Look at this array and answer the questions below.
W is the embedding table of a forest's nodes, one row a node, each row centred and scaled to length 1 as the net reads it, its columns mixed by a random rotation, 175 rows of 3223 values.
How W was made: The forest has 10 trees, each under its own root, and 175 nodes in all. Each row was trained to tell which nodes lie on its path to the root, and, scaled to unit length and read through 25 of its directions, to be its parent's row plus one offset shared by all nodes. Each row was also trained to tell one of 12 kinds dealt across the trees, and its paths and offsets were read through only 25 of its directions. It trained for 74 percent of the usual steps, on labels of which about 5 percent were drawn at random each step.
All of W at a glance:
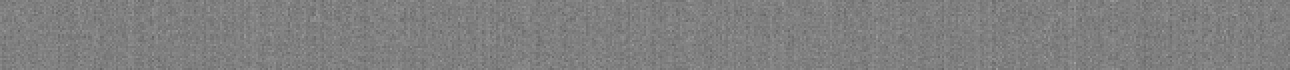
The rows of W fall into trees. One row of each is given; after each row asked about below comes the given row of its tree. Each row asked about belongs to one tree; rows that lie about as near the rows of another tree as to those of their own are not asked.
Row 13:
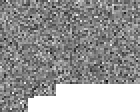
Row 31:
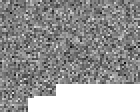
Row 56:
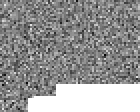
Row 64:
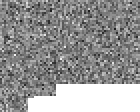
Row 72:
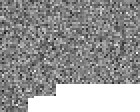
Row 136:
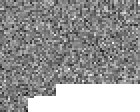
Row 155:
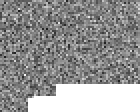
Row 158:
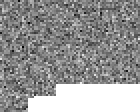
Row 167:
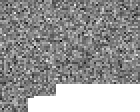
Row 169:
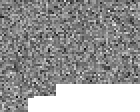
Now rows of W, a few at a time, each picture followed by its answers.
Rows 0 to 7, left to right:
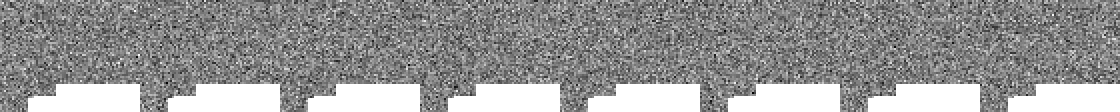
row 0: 155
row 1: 167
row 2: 167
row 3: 13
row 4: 64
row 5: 136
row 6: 31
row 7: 155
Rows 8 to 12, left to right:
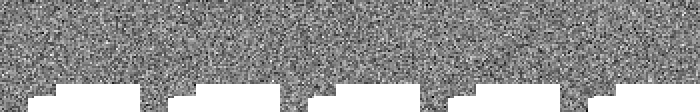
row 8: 169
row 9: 169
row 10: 136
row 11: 167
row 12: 31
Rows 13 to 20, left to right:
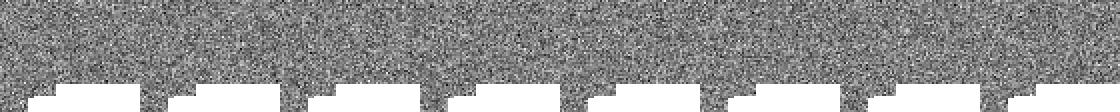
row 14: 158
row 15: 31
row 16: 72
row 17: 64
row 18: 169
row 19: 72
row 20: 169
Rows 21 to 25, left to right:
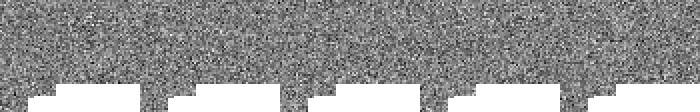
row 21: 155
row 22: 64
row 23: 31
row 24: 64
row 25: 64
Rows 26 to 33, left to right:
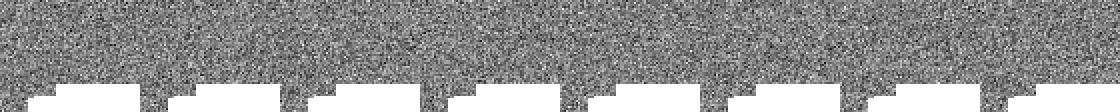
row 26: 64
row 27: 31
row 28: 72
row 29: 72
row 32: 158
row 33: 158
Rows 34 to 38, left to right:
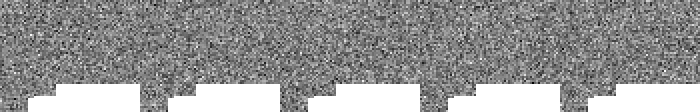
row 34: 56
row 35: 31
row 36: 72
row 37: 64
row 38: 64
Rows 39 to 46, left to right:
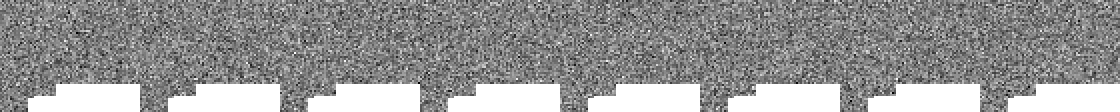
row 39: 167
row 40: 155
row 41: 136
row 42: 13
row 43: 167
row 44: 136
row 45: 136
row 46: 136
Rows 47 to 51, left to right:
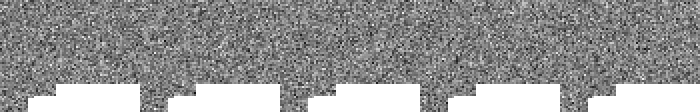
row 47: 158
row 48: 136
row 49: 136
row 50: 155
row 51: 155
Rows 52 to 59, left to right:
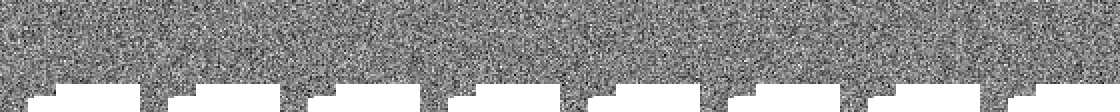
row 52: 136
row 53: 13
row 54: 136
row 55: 13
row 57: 167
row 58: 31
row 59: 64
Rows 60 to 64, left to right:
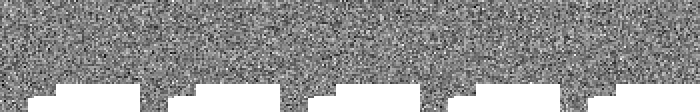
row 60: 56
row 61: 155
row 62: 169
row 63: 136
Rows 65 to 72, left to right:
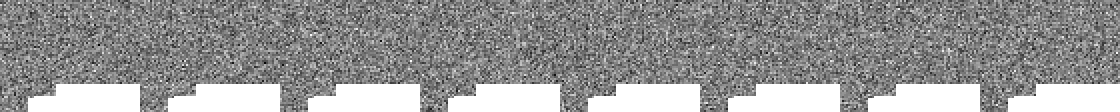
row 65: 31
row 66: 169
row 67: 64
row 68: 158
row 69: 72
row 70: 155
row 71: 167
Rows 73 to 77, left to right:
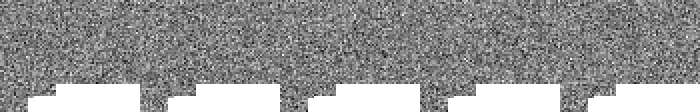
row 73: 136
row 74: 31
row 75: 56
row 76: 72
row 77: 136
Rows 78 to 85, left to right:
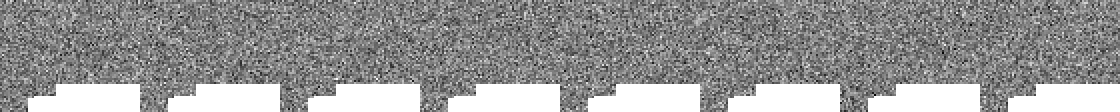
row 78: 13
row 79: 169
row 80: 13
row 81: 158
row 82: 169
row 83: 155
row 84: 158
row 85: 155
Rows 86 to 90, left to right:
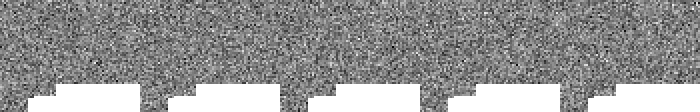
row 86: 136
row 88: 155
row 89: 64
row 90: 167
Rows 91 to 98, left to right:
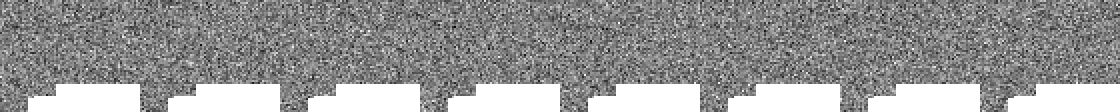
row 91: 155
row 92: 167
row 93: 167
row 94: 167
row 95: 155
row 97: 158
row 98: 167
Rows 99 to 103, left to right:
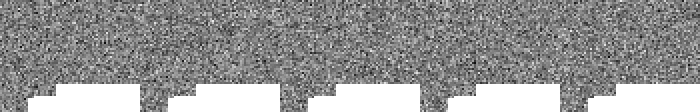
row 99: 64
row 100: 158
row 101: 167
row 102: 64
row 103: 167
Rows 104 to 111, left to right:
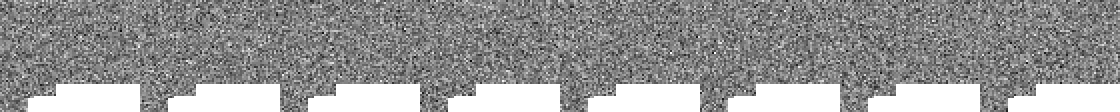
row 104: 72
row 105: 167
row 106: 169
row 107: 72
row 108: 72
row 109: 13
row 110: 13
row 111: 167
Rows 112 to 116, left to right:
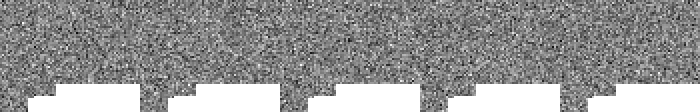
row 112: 31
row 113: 169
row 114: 13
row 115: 158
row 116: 136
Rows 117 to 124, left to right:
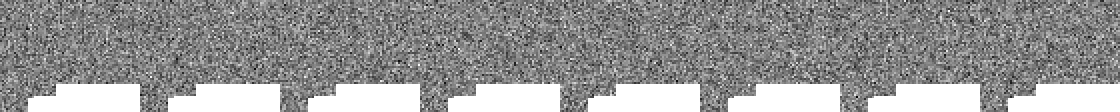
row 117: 72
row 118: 155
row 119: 169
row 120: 31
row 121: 136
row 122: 167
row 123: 169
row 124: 167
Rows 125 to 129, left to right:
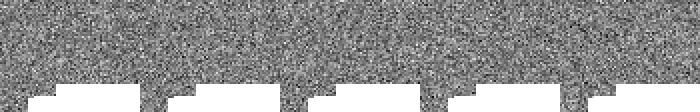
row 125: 158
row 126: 167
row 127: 155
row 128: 169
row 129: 31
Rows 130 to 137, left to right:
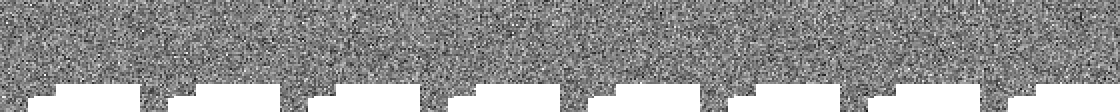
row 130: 155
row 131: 72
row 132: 13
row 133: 72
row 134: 56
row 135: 155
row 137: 64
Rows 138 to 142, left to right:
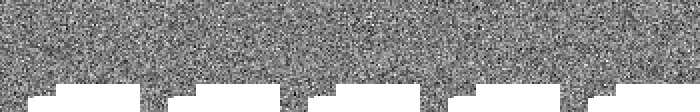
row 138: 13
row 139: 31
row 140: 155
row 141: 31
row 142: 167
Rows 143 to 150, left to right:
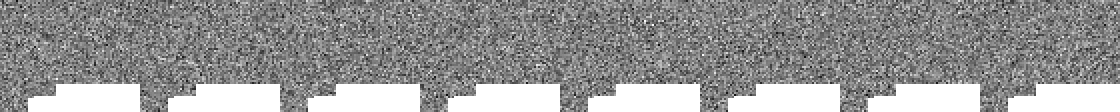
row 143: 31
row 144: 167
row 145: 169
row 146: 169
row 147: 155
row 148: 56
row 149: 136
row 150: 136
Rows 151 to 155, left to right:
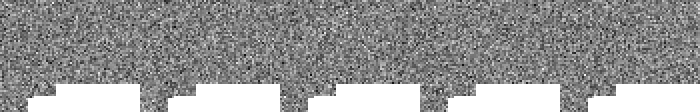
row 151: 136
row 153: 64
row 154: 72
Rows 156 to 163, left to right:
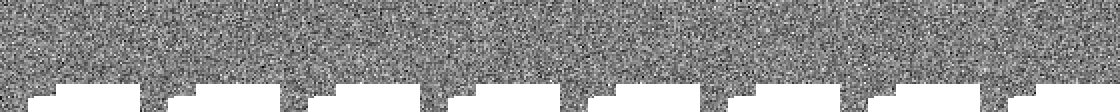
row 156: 169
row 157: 64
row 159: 64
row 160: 56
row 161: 72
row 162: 56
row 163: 31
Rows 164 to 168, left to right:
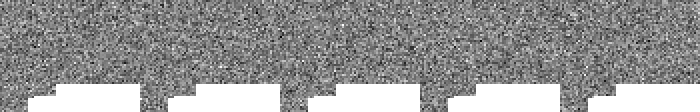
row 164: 169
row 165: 136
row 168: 155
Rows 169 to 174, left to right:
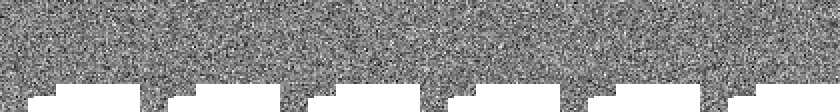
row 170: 31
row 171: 136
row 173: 155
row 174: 158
